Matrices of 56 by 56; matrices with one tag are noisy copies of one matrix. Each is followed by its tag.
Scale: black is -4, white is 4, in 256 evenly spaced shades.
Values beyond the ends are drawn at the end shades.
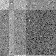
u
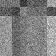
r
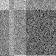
u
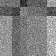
r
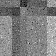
r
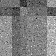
r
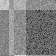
u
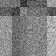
r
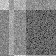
u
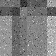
r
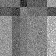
r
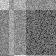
u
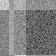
u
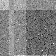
u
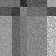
r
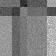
r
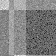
u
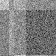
u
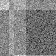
u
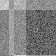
u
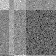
u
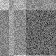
u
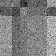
r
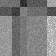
r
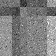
r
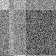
u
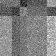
r
